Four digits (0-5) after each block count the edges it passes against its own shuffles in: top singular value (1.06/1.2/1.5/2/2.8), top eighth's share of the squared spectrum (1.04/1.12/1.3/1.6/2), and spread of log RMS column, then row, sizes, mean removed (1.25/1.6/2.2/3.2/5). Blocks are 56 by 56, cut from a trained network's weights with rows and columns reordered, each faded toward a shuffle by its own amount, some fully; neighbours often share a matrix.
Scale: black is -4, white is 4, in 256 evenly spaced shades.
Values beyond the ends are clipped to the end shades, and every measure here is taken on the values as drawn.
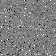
1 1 0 0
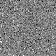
1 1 0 0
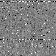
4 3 0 2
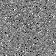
0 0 0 0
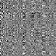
3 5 3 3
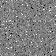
1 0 0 0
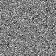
1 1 0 0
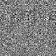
3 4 1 2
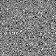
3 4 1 2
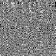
3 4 2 2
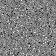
0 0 0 0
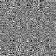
3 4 2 2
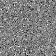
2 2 0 1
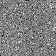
1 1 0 0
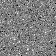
0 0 0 0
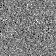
1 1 0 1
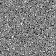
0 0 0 0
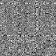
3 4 1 2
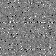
3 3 0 1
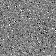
0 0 0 0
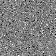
2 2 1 0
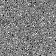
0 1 0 0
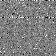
3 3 0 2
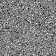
0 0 0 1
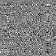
3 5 2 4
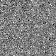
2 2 0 1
